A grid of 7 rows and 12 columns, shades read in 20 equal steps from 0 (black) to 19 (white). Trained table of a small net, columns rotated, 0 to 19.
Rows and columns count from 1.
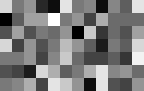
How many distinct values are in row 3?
8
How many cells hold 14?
1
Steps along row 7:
up up down up down down down up down down up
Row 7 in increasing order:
1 5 5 6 9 10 11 11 13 15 17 17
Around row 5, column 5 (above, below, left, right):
9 13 5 15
